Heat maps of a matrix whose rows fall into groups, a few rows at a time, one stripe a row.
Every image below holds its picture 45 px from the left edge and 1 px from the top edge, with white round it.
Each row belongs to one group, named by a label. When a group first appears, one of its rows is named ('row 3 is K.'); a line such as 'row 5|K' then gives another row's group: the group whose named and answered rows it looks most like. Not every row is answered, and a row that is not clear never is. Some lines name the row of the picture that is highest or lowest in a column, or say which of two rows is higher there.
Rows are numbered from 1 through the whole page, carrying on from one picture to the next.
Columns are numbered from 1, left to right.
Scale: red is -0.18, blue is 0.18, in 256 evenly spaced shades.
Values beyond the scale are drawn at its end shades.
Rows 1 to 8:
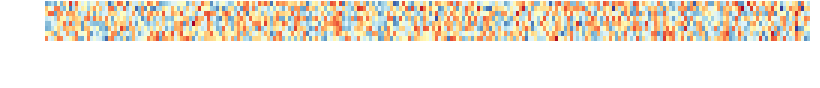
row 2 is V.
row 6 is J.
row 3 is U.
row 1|J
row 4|J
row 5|J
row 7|U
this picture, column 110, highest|1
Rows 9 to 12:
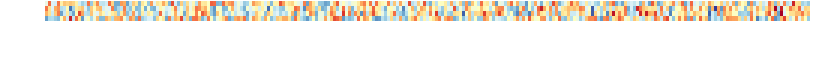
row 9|U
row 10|V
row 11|V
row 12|J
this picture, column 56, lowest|9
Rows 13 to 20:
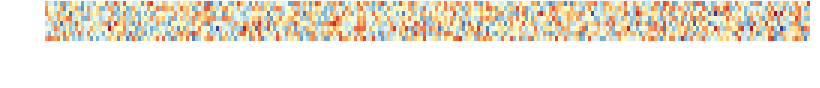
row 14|U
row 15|V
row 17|J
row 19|J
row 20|U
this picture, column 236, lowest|18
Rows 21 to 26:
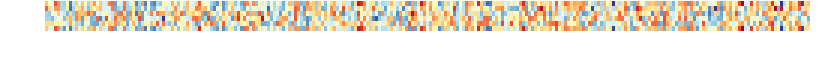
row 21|V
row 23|J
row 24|J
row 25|U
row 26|V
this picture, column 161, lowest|23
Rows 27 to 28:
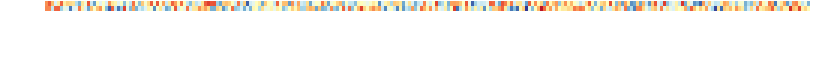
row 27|U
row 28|V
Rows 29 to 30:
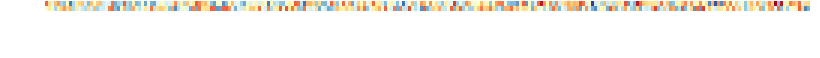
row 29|V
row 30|U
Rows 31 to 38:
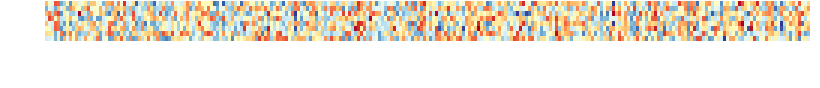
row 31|V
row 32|J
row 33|V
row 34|U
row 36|V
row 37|U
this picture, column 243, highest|38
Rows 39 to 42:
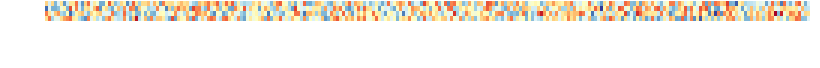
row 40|J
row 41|V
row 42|U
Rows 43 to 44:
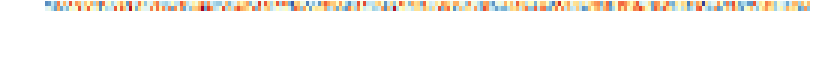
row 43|J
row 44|J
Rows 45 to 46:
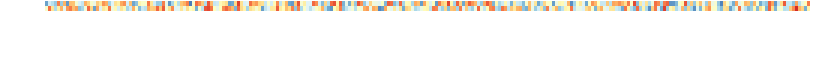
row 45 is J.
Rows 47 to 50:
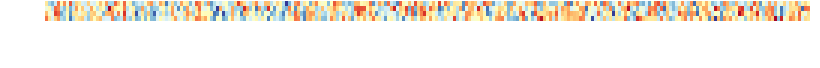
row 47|J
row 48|V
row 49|V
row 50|V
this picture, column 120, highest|50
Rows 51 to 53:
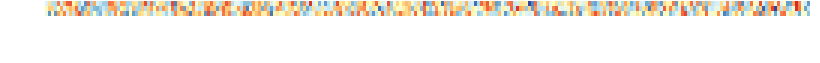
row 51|U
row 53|J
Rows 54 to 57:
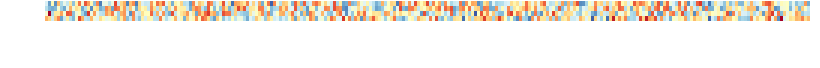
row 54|J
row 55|J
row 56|U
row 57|V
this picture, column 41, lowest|54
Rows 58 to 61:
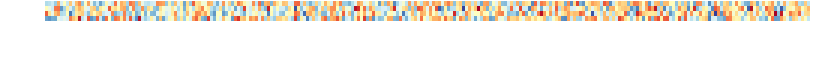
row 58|J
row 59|V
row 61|J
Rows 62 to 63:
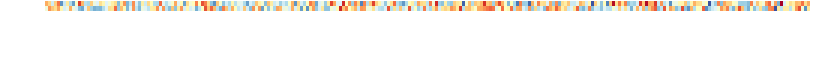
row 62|V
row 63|U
